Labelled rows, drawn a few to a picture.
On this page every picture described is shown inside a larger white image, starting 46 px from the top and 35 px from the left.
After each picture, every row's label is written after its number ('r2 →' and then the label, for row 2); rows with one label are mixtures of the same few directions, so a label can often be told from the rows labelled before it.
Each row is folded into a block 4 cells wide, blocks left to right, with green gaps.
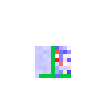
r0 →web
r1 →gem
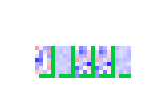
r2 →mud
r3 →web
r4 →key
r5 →key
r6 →key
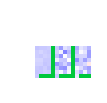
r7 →mud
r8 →web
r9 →key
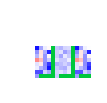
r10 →mud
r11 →web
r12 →mud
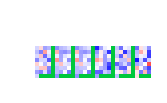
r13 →web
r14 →gem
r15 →gem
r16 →mud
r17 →web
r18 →key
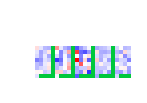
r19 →mud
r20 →mud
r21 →gem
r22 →gem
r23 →web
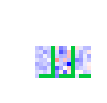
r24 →web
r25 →key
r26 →mud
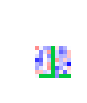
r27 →mud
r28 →key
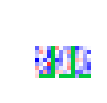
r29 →key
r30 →mud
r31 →mud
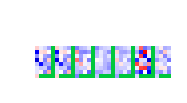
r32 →gem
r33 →gem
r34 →gem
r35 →mud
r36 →gem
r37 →web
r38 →web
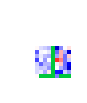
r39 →gem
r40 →mud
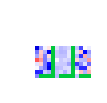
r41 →mud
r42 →key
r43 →web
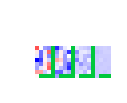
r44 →mud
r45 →mud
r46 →gem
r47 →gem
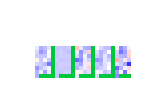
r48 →key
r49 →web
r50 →mud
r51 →mud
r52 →key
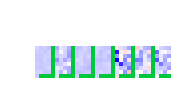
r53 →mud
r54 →key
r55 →mud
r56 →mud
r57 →gem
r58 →mud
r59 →gem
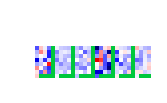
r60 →key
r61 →gem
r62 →web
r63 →mud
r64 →gem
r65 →mud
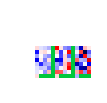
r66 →gem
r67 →mud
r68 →web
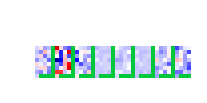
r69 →web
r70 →mud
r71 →gem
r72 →gem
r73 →mud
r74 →gem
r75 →key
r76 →mud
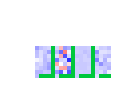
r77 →mud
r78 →web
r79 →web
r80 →gem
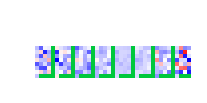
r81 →web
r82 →gem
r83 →mud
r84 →key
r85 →gem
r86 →mud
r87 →gem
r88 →web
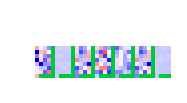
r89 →gem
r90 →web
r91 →key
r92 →web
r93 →mud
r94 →key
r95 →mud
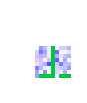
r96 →key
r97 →gem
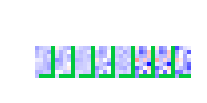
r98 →mud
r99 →mud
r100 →mud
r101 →key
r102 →web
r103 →key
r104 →key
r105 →mud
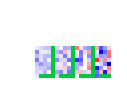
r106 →gem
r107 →web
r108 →mud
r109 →key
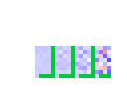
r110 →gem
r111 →web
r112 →web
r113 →web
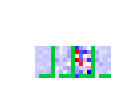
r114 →web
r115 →key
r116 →gem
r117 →gem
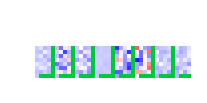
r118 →web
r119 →web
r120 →web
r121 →mud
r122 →mud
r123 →mud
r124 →gem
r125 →key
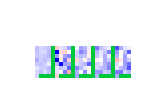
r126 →key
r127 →gem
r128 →key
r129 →mud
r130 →mud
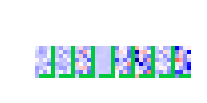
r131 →key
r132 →web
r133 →web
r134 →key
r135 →key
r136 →gem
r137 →web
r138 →mud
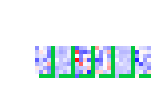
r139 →key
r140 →key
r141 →gem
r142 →mud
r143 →gem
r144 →gem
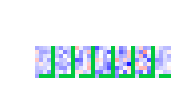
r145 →gem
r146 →web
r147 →mud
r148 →mud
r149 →key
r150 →web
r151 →mud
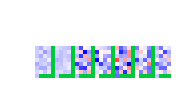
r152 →web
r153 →mud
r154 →web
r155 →gem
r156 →key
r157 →key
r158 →web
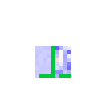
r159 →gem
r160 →mud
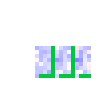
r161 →gem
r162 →mud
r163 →mud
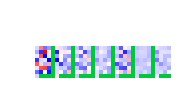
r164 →web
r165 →gem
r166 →web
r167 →key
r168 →web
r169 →key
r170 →gem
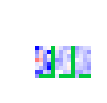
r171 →mud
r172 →mud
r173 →mud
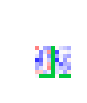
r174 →mud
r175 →gem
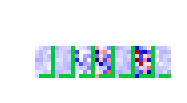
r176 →mud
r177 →mud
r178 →gem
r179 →gem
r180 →mud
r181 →gem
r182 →gem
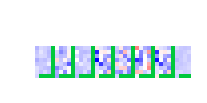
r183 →key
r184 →key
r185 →gem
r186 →gem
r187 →web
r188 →mud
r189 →gem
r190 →mud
